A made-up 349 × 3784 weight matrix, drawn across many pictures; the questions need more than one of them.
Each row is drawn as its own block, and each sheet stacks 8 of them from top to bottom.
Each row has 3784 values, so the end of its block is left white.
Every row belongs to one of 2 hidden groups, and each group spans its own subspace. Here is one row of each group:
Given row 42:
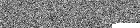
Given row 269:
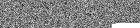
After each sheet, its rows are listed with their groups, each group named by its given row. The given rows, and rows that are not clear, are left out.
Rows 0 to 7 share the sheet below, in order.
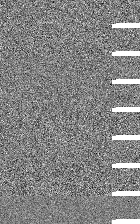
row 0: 269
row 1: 42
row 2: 42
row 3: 269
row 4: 42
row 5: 42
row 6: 42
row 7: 269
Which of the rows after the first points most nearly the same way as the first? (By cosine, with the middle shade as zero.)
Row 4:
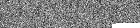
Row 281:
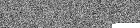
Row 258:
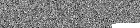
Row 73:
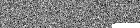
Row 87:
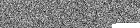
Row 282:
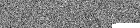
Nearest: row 281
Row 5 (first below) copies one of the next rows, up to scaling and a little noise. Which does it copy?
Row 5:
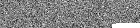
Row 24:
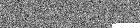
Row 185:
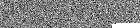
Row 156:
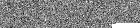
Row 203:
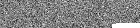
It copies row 203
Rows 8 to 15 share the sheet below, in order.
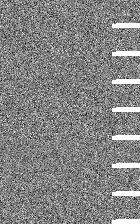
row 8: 269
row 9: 269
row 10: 269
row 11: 269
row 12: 42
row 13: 269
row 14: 269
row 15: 269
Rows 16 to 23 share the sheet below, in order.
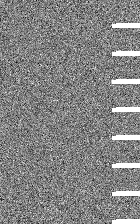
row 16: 42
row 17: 42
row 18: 269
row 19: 42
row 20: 42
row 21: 42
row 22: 269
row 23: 269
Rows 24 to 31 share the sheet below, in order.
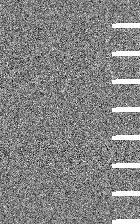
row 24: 42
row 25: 42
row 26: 42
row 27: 269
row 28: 42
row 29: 42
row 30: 42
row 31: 42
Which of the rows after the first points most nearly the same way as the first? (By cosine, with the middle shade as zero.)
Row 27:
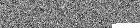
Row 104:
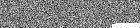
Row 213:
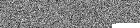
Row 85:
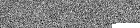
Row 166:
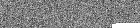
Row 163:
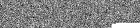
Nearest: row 213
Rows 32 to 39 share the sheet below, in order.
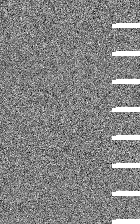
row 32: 42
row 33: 269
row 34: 269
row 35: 269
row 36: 269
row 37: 42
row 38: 42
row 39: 42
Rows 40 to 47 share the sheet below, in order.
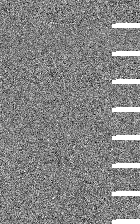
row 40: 42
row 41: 42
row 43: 42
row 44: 42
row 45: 269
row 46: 269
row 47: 269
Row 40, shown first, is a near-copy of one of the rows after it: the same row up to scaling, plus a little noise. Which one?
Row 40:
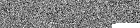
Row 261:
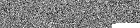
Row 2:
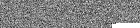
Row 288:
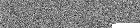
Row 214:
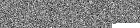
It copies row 261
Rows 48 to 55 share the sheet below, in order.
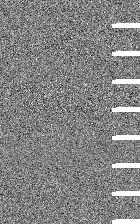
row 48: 42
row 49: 42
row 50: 42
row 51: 269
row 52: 269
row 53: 42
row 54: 269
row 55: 269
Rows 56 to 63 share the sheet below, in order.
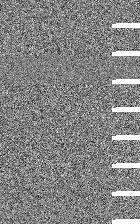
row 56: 269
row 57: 269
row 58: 42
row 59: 42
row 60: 42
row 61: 42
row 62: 269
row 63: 42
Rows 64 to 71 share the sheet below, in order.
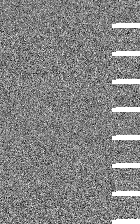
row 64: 269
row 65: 269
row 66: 269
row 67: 42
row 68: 269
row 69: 269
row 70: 42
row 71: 42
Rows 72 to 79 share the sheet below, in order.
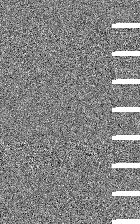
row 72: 269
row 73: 42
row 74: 42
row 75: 42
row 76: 269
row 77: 269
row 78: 269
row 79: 42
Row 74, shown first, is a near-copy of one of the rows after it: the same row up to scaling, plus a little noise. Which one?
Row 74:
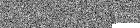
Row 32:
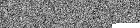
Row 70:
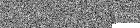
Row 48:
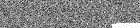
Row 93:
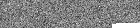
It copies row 70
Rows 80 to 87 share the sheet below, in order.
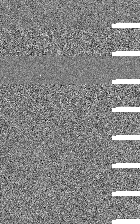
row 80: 269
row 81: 269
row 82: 269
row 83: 269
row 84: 42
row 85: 42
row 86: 42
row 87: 269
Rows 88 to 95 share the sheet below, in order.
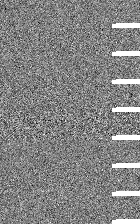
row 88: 269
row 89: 269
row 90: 269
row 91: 269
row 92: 42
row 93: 42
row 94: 269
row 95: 42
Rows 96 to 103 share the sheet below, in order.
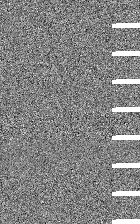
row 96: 42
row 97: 42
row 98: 269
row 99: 269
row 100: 42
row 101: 42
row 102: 42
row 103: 42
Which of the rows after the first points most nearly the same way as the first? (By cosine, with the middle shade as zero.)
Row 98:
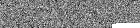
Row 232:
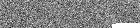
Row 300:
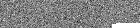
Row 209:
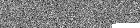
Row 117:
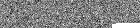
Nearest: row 209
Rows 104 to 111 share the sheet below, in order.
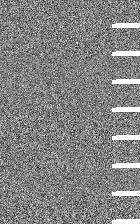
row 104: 269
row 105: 42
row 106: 42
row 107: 269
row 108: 269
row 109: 269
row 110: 42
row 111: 269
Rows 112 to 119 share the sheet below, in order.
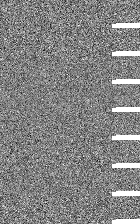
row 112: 42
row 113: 42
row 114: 42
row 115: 42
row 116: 42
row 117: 42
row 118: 42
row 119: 42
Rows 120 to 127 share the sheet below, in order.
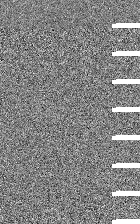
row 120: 269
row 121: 269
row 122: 269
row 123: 42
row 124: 42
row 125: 269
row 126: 42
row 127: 269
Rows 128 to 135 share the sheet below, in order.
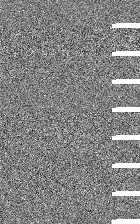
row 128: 269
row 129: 269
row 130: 42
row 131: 269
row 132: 269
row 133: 42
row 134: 269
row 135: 269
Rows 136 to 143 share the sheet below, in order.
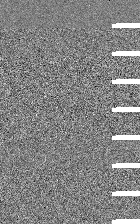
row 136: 42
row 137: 269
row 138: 42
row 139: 269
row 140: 42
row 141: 42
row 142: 42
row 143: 269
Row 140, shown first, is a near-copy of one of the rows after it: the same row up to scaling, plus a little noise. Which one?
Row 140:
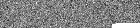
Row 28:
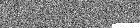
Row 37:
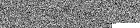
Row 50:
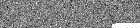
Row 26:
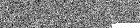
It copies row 50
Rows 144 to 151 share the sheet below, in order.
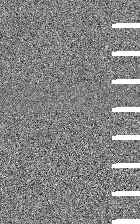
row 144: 42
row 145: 269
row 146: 269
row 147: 269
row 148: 269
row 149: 269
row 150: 42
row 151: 42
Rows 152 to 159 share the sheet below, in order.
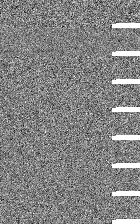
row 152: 269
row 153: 269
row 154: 42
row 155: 42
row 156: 42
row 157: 42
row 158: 269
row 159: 269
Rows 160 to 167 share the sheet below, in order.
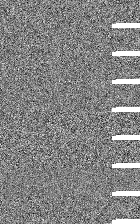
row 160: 42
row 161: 269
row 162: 42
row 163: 269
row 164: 269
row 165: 269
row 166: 269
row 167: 269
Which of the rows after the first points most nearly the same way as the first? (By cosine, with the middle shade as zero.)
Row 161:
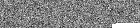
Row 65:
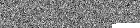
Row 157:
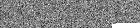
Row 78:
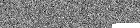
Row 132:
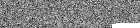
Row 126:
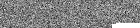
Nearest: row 132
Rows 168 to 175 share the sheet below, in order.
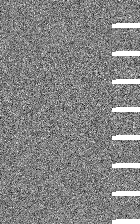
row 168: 42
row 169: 42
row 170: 42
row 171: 42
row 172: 42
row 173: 42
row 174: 269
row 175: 269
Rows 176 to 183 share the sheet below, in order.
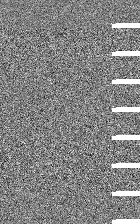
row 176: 42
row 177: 42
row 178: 42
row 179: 42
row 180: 269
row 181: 269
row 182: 42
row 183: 269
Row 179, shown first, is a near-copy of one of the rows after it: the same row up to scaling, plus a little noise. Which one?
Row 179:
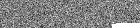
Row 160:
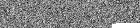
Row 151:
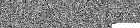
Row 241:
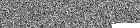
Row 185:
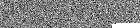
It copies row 241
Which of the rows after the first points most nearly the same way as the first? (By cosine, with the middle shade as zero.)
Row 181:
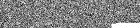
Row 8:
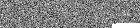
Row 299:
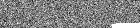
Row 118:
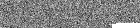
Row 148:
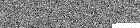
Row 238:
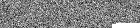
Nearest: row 299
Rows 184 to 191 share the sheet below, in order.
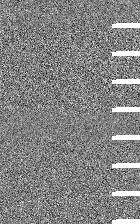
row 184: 42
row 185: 42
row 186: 42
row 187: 269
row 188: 42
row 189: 42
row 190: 42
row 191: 42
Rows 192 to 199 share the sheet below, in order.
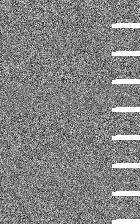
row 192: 269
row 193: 269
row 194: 42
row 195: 42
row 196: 269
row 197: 269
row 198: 269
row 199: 269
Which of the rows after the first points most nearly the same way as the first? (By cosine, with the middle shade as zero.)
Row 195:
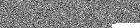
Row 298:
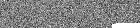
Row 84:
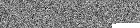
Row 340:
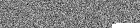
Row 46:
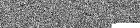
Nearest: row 340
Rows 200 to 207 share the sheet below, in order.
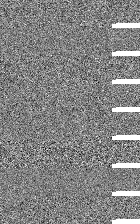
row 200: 42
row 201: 42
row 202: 269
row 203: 42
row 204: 269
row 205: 42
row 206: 42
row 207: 42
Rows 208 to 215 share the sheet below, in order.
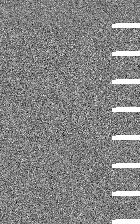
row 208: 42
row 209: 269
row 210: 269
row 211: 269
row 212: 42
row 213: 269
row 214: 42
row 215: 269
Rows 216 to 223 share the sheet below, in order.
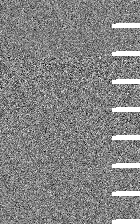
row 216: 269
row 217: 42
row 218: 42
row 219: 269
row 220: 42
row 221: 269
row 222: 42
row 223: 269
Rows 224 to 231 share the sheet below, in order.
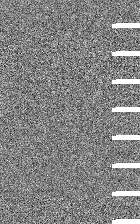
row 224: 269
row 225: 42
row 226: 42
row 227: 42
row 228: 42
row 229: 269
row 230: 269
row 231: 42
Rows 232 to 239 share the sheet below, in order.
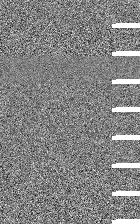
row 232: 42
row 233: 42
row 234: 42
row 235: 42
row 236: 42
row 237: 269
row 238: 42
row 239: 269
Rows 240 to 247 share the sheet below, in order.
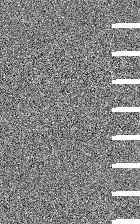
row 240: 269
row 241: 42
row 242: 42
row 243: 269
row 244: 269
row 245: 269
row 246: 42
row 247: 42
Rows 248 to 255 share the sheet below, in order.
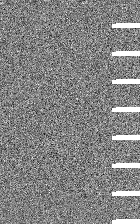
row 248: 42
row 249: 269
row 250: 42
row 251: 42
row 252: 42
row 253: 269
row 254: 42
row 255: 269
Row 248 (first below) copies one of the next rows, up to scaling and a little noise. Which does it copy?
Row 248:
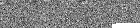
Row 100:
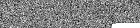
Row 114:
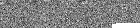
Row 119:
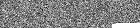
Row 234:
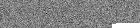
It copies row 114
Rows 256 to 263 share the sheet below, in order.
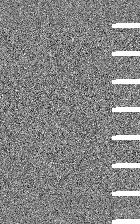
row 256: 42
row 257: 42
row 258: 269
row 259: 269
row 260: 269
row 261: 42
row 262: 42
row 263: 42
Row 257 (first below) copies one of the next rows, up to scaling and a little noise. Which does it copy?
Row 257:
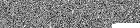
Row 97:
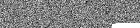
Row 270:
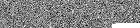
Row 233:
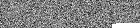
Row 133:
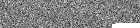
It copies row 270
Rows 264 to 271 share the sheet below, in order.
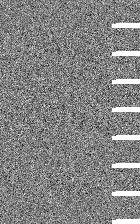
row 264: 269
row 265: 269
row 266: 269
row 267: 42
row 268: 42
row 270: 42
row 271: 42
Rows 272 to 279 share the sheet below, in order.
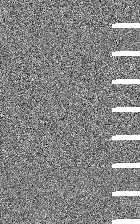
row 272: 42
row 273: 269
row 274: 269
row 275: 269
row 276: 269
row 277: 42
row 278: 269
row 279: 42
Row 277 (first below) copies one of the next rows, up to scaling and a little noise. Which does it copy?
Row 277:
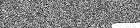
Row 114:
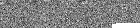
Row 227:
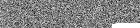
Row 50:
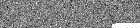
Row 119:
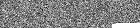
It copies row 119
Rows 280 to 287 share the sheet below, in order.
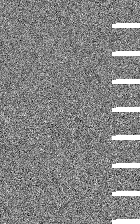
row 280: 269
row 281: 42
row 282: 42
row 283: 269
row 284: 269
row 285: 269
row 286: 269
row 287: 42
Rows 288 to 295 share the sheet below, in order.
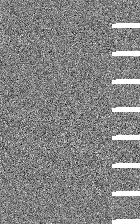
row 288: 42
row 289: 42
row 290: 269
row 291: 42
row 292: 42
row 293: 42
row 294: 42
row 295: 42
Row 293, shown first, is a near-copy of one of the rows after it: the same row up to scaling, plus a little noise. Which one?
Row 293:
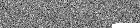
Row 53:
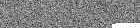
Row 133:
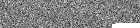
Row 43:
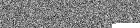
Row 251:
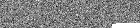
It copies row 133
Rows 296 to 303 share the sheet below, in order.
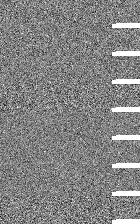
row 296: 269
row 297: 269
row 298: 42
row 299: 269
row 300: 269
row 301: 269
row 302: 269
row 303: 42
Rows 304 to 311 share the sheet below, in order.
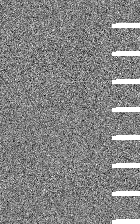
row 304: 269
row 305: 269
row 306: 42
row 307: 269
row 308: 269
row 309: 269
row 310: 42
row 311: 269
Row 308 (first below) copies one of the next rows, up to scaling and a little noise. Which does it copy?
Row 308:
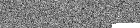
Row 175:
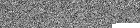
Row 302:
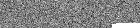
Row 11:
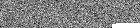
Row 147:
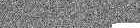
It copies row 302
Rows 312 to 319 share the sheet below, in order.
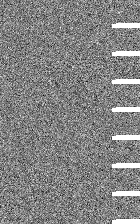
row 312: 269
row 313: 42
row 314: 42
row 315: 269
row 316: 269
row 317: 269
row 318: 269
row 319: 269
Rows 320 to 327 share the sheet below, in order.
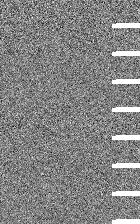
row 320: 269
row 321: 269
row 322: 42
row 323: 42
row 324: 42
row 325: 269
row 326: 42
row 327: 269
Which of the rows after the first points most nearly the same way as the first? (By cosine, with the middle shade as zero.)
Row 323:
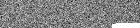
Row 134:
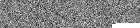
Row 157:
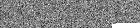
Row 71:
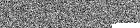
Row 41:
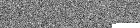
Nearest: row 134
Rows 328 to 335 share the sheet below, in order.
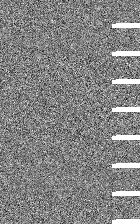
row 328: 42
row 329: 269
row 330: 42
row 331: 42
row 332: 269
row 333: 269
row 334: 42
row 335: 269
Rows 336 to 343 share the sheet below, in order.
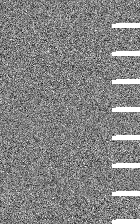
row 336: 269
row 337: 269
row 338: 42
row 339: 42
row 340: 42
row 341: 42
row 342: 269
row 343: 269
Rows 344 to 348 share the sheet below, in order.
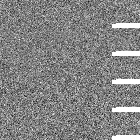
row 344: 42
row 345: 269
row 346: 42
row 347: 269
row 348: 269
